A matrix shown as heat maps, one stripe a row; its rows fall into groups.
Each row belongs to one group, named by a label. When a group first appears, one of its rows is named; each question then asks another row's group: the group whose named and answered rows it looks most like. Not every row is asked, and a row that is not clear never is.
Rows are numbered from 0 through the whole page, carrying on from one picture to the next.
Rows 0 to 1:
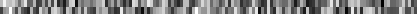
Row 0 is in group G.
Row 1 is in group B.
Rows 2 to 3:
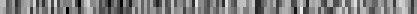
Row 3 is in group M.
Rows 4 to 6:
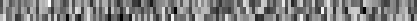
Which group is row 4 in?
B
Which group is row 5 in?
B
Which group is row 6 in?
M
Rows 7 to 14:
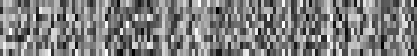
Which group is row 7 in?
B
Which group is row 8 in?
B
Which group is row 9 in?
G
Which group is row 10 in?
B
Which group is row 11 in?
B
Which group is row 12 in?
M
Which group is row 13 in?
G
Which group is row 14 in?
B
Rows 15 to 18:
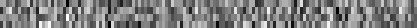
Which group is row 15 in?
M
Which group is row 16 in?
B
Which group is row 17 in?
G
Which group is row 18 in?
B
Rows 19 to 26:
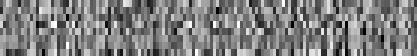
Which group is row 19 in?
B
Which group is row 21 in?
M
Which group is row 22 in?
G
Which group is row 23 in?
B
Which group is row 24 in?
G
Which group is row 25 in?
G
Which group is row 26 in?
M
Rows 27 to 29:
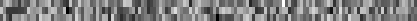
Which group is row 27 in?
B
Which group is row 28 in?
M
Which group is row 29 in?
B
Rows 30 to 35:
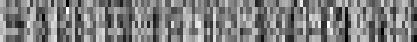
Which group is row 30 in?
M
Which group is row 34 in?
G
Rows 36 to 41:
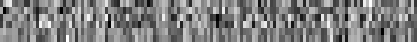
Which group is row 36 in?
B
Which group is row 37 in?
G
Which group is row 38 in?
B
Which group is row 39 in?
B
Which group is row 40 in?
G
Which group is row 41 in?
G
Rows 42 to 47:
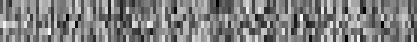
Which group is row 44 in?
M
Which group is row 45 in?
G
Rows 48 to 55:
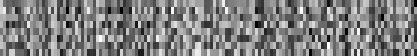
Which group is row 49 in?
M
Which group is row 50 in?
G
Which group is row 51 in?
M
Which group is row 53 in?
G
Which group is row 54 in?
M
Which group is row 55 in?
B
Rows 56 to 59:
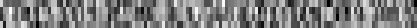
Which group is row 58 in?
B
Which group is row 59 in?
G
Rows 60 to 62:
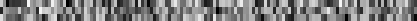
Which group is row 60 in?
M
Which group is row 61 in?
B
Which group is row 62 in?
M
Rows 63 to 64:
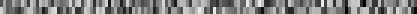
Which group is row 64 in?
M
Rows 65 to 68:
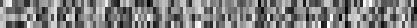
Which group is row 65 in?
B
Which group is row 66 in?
M
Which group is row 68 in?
M
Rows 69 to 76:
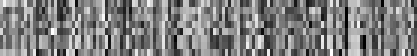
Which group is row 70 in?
M
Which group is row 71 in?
G
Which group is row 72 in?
B
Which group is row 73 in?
G
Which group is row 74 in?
B
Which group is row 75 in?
B
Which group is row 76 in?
G
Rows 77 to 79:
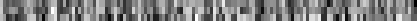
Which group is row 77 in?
M
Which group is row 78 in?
G
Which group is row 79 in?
M
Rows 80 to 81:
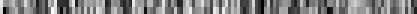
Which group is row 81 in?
G
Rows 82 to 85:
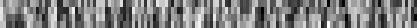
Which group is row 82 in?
G
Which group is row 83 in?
G
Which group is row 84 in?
M
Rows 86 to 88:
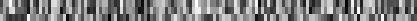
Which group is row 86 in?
B
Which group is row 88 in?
M
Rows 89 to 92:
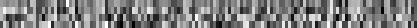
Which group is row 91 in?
M
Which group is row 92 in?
B
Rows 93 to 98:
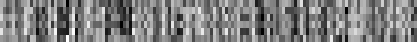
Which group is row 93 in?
M
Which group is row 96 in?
M
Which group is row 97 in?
G
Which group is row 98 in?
G
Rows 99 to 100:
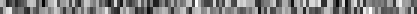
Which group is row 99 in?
M
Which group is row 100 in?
B
